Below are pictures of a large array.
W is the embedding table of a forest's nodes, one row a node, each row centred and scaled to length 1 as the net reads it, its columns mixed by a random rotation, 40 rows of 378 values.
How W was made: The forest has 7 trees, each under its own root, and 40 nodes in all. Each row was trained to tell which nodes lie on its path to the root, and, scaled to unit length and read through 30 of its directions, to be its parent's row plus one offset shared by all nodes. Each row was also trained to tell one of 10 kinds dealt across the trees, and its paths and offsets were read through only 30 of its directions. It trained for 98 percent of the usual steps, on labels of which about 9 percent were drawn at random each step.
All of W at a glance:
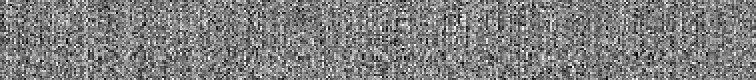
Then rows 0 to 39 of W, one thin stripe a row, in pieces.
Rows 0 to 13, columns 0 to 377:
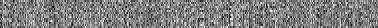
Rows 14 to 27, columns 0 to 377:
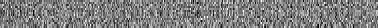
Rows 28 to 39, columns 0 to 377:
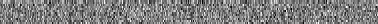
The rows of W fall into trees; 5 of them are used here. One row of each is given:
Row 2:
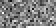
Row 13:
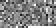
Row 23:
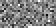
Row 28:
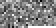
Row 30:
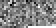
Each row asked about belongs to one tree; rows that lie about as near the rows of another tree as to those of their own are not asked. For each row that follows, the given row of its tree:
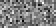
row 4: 30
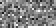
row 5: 28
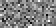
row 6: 23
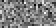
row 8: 2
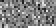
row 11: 13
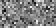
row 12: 23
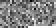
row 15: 13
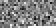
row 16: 2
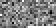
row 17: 23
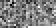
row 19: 30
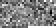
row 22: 13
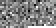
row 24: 2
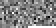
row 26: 13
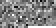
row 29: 28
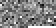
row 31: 28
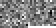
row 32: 28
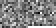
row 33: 30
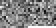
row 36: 13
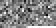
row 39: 23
